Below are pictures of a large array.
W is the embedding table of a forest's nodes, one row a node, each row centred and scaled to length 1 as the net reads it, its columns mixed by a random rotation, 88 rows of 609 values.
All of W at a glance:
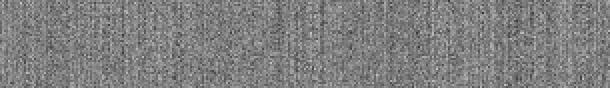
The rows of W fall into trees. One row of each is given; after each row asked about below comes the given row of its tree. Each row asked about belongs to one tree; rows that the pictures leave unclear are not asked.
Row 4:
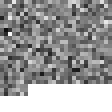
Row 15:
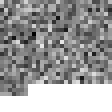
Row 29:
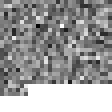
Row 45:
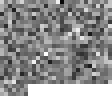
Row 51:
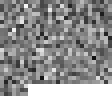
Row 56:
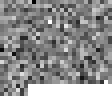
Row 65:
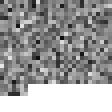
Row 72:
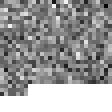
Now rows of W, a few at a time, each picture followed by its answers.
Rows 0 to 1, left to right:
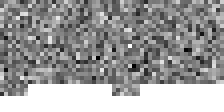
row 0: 72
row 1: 56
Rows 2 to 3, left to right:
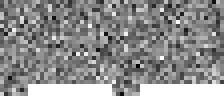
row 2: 51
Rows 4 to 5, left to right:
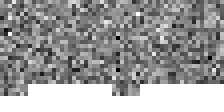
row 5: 72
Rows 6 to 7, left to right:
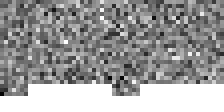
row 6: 4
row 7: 51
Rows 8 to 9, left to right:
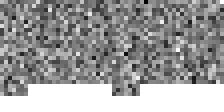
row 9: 56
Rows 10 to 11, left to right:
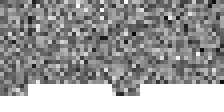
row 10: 4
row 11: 51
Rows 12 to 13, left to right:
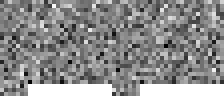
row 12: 72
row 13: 72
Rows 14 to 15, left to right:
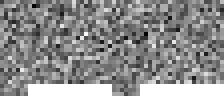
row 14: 29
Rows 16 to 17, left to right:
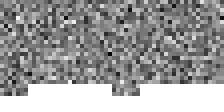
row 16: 51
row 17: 29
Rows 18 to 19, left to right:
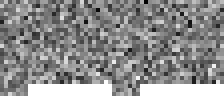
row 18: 15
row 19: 56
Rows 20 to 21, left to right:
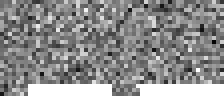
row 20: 4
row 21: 29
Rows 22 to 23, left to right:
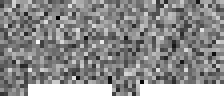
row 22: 4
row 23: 72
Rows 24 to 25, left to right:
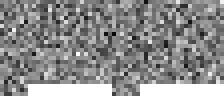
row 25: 56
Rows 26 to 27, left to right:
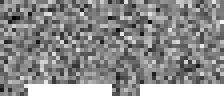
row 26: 29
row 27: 4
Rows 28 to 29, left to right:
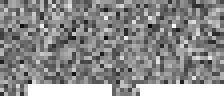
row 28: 72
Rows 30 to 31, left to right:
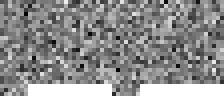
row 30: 56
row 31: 72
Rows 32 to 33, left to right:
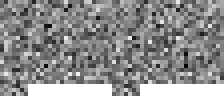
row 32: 56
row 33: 56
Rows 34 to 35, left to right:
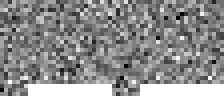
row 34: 29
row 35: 51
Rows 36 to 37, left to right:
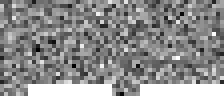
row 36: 56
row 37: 51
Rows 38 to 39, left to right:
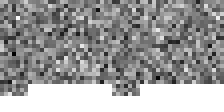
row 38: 15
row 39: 72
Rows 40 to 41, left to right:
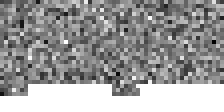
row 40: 4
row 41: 29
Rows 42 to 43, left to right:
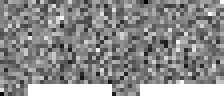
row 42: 72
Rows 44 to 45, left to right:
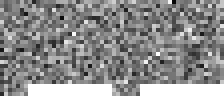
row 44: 56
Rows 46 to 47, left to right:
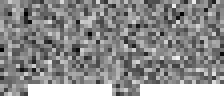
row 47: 51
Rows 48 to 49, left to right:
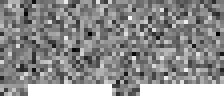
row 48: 56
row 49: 51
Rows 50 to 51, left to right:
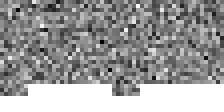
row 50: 29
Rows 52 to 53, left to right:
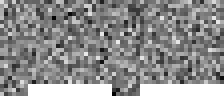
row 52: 51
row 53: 4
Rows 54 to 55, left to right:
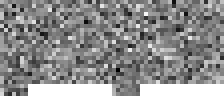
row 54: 51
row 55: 45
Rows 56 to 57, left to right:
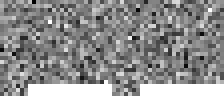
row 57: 56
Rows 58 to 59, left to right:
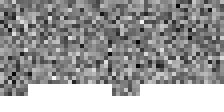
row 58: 51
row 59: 15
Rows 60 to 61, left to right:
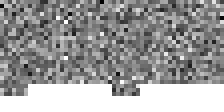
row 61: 29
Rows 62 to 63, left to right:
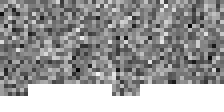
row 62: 45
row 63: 72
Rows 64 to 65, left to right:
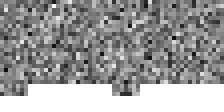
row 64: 72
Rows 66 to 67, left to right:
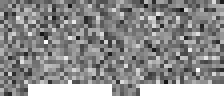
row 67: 29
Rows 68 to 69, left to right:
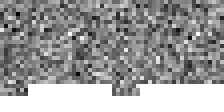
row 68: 45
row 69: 29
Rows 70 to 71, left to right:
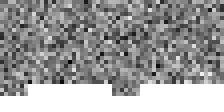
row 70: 72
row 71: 15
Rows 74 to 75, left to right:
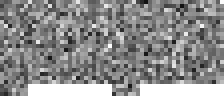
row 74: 4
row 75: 56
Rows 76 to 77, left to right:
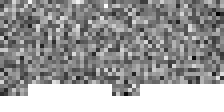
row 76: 4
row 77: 65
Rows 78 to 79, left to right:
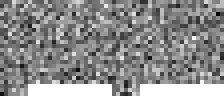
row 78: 4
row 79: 65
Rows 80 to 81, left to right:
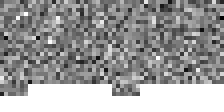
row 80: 72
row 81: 29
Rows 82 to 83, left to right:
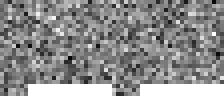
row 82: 4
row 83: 51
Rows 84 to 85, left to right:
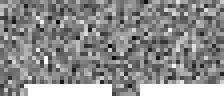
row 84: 29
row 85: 56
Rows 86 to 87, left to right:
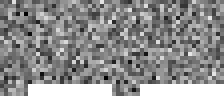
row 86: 4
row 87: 51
